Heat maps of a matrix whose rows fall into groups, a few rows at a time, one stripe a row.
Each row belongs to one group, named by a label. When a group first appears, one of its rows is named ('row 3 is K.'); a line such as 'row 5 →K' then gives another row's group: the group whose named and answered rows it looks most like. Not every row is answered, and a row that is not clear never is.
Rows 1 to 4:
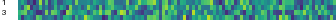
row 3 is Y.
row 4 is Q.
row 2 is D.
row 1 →Q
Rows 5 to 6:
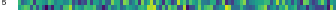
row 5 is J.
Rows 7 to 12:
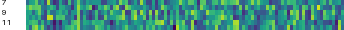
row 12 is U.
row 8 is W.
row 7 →D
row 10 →J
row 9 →J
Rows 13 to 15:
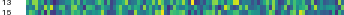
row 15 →Q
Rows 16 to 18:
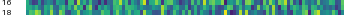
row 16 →J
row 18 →W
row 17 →W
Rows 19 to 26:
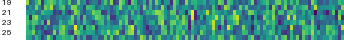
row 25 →Y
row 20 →W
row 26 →J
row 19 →J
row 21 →Q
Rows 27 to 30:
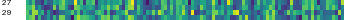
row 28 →Y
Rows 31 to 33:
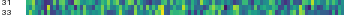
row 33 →Q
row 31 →Y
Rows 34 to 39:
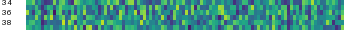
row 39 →W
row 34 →Y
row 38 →U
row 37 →W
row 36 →J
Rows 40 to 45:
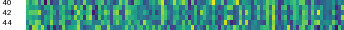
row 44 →W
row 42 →W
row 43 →W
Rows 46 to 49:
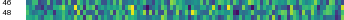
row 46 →D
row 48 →J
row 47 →Y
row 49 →W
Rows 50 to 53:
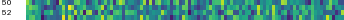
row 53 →U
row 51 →U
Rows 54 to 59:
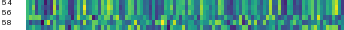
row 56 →Y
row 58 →Q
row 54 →Y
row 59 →Y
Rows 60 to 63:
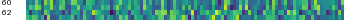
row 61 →W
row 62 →Q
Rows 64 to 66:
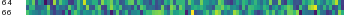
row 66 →Q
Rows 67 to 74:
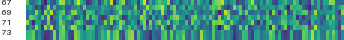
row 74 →Y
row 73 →Y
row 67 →J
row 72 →W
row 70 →D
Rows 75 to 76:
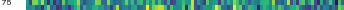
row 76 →Q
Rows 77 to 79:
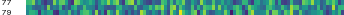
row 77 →Y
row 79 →D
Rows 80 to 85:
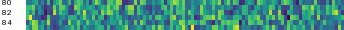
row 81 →Y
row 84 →D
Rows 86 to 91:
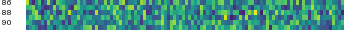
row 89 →W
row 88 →D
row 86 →J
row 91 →D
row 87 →Y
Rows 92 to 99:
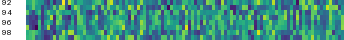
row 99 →Y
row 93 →Y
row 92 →U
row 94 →J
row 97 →J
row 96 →J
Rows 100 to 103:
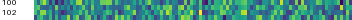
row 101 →Q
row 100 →U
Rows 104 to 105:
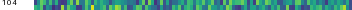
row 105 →Y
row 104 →D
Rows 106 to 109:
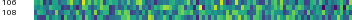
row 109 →J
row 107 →Q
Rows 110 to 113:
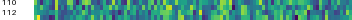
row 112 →Q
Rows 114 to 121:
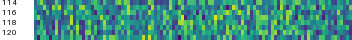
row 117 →Q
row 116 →J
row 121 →U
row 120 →D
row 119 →D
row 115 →W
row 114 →D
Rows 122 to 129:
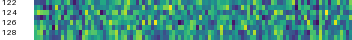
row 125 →J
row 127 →U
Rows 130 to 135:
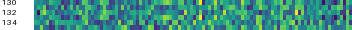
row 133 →Q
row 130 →Q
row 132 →U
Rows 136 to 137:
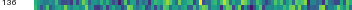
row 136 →Q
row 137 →J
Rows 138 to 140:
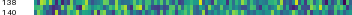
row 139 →Y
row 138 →U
